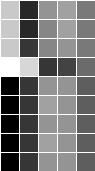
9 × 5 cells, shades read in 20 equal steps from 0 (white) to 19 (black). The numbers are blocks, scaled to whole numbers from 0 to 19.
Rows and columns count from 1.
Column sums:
107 125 79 76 101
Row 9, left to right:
19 15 8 8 12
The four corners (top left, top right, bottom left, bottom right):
4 10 19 12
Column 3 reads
8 9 9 15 8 7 8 7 8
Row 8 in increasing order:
7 8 12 15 19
